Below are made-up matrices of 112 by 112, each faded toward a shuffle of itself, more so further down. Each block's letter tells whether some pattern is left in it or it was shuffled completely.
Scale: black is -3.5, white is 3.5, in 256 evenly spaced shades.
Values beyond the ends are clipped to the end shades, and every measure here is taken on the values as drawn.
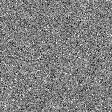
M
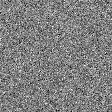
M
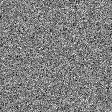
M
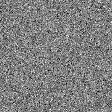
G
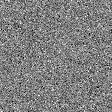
M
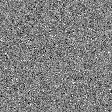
M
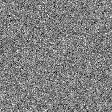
G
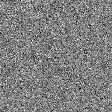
G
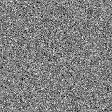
G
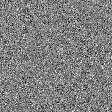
G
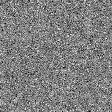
G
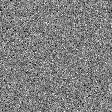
M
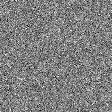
G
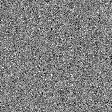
G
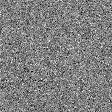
G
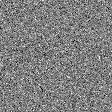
M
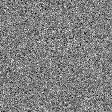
G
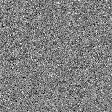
G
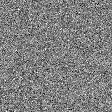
M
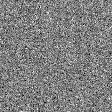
G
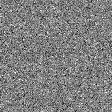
G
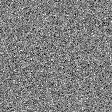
M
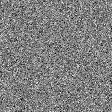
M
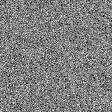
G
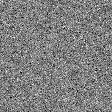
G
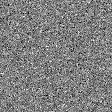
M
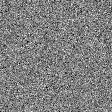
M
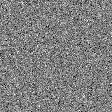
G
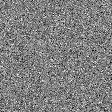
M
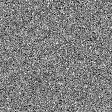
M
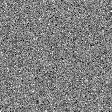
M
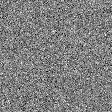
G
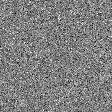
M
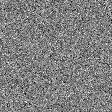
M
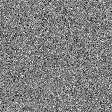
G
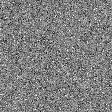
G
